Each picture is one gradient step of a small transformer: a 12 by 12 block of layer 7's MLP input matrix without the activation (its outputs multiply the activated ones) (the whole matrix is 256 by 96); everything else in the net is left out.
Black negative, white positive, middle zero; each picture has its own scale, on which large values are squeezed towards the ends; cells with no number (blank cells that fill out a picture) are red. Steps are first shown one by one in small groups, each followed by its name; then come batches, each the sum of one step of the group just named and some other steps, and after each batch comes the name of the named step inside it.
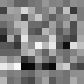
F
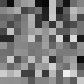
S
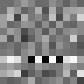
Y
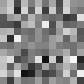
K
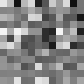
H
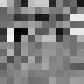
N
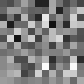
S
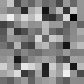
K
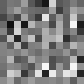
S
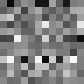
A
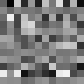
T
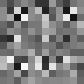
A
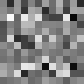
T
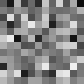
T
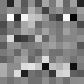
T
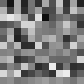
T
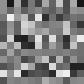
T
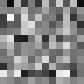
T
